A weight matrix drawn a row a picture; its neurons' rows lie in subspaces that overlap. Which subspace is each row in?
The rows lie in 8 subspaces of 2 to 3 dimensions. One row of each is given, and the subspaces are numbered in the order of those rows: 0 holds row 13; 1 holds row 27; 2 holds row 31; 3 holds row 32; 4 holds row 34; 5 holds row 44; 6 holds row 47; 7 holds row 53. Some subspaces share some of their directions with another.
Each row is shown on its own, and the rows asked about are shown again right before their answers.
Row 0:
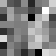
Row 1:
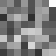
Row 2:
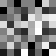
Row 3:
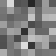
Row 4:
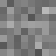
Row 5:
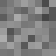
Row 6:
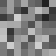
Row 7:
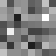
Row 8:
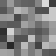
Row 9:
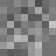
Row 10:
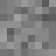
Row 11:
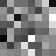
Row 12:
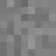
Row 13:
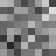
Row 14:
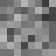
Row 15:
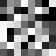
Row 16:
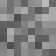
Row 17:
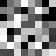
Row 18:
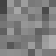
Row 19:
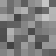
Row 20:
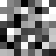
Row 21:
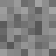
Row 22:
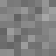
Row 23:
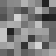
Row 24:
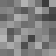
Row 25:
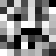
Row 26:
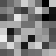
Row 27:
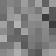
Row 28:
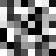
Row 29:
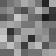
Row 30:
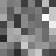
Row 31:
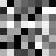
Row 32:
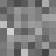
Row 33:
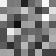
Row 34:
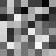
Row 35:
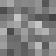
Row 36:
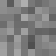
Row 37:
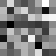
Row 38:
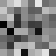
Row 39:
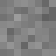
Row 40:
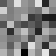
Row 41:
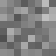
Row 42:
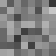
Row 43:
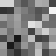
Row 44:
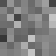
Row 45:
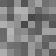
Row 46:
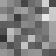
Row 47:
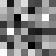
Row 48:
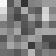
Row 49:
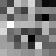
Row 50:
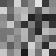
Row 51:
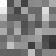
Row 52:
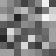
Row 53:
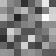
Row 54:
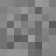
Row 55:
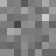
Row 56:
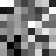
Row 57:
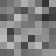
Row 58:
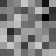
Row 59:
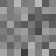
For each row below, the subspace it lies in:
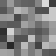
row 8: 7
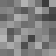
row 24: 6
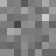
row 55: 5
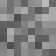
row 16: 4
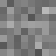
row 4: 2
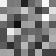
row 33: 5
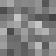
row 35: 0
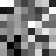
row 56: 0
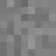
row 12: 6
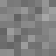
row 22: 2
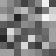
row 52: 0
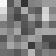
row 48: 7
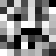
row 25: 2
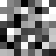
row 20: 5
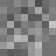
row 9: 1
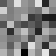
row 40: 3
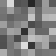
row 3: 4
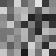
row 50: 3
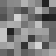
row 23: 0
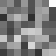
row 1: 2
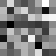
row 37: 2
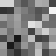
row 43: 0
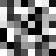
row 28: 3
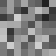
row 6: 4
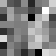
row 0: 2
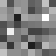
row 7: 6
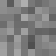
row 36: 6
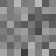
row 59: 3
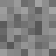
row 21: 3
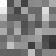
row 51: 7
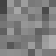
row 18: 7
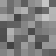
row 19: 4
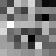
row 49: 2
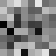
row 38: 3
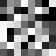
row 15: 4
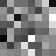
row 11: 5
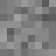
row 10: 0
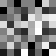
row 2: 3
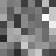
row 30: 1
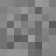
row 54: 1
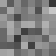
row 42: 2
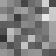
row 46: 1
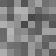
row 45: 3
